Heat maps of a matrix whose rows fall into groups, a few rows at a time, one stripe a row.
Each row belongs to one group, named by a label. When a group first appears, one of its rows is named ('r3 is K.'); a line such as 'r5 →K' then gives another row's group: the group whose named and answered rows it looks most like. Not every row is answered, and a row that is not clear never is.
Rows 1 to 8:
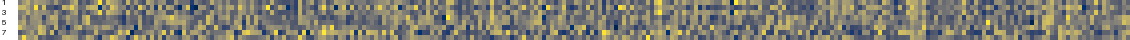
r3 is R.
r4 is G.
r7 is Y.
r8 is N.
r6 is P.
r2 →N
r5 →G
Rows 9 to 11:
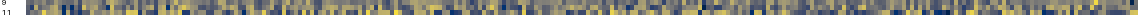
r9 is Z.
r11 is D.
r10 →Z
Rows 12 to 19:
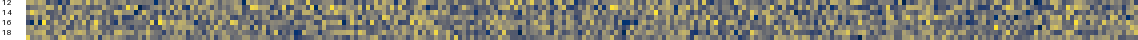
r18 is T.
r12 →N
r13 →Y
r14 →T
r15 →P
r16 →Z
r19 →P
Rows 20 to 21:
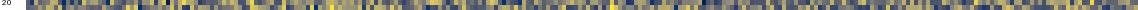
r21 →Y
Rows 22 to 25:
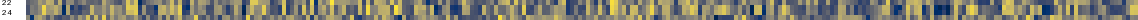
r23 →D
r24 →D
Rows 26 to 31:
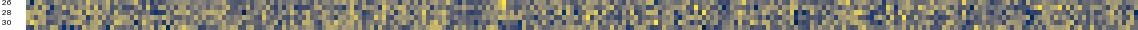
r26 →T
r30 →T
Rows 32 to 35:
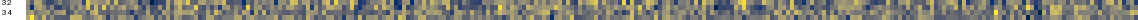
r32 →T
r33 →N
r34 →G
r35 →N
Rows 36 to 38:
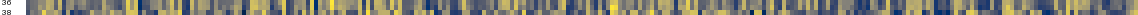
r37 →Y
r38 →D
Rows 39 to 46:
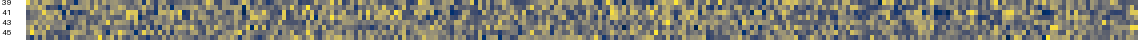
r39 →P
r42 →Y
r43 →R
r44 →G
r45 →N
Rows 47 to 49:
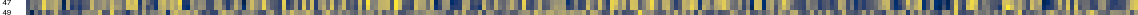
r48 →D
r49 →Z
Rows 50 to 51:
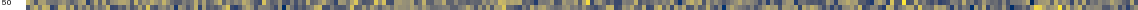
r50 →R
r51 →P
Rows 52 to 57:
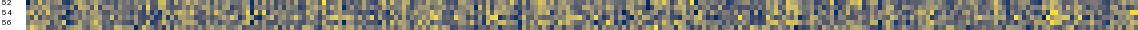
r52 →G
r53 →P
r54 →G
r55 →Z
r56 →G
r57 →T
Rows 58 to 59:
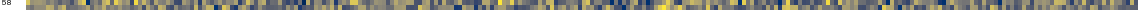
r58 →R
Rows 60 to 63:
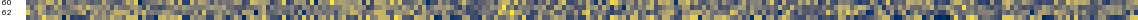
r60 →Y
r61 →T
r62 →R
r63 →D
